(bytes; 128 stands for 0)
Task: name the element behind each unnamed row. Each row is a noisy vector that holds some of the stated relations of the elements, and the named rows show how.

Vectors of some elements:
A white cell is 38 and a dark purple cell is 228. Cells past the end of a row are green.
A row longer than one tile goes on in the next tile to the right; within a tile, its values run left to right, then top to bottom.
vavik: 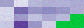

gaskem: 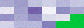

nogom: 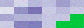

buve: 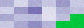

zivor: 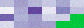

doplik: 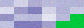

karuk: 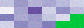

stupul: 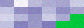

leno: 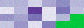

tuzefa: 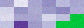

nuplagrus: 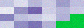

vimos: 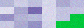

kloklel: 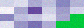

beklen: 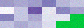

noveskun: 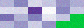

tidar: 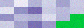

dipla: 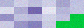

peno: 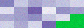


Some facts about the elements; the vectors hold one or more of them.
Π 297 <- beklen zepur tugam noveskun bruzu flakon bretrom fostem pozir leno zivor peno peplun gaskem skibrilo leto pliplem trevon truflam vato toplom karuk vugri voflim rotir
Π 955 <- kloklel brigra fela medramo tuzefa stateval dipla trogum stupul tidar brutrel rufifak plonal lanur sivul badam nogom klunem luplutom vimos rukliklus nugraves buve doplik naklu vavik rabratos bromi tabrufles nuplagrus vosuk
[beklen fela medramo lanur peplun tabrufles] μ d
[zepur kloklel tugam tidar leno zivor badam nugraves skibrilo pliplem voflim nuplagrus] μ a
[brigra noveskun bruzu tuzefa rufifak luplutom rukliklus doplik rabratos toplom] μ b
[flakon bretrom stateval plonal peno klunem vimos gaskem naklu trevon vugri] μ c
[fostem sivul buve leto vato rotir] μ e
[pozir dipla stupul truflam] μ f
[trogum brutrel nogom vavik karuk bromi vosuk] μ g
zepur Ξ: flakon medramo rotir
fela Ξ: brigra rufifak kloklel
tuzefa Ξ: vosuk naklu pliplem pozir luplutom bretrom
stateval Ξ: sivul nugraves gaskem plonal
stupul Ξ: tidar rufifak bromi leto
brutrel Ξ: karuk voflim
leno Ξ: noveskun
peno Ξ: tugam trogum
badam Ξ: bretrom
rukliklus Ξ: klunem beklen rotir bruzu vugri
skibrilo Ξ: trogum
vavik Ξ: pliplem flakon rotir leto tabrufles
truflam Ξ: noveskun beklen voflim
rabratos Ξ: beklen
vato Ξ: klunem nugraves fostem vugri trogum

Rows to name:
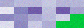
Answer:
zepur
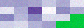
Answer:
fostem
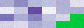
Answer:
vugri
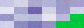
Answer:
brigra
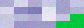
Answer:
sivul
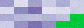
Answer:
trogum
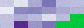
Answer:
brutrel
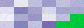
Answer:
stateval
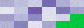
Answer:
truflam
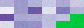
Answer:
pliplem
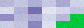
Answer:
klunem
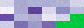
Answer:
voflim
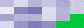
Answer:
nugraves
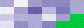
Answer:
fela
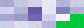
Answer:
bretrom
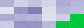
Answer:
plonal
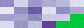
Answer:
skibrilo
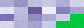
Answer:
pozir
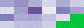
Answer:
rotir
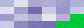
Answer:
rufifak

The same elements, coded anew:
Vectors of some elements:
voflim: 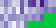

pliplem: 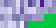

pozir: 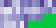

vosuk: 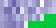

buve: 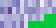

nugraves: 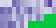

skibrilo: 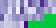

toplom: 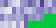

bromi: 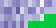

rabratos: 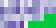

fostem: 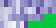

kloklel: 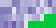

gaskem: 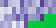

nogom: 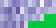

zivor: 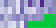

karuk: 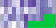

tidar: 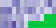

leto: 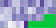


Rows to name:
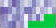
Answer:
badam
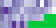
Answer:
trogum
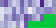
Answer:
flakon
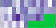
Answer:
bretrom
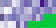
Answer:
noveskun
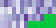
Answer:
vugri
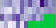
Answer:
leno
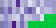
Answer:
stupul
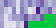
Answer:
vato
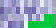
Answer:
tuzefa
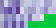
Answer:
vavik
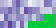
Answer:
stateval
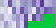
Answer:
beklen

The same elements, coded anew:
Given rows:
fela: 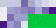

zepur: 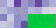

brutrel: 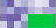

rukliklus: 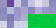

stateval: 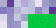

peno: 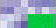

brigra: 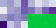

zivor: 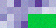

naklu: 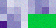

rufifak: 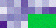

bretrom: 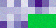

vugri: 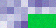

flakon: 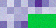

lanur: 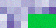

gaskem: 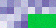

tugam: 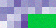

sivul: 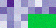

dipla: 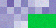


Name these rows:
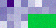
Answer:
trogum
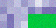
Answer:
buve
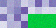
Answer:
karuk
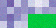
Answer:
rabratos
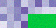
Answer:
noveskun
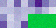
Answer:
pozir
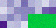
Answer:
stupul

